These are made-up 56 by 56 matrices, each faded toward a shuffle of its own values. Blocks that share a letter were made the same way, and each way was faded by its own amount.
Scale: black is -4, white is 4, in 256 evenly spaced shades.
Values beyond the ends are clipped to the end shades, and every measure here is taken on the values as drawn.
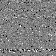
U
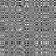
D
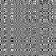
D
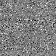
U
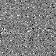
U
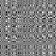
D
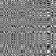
D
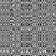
D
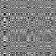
D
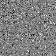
U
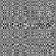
D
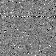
U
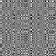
D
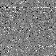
U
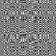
D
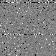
U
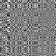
D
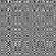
D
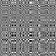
D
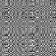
D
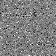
U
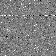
U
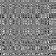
D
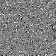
U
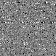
U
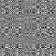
D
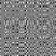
D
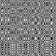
D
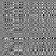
D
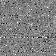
U
